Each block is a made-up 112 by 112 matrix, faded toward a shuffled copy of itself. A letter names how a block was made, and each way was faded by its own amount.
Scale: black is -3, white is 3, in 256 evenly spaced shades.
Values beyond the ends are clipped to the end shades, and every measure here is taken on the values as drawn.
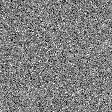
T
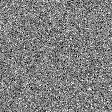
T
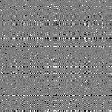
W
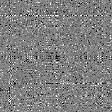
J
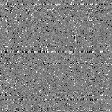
J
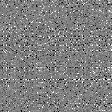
J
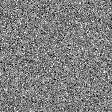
T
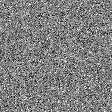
T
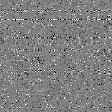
J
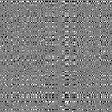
W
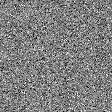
T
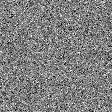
T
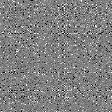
J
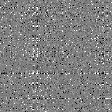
J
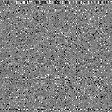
J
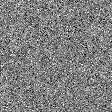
T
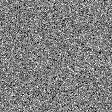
T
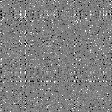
J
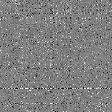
J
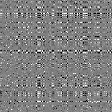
W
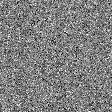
T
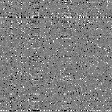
J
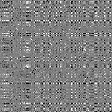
W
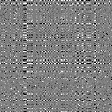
W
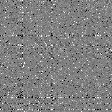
J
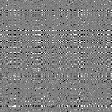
W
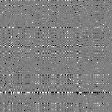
W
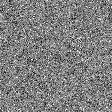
T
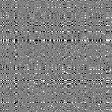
W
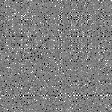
J
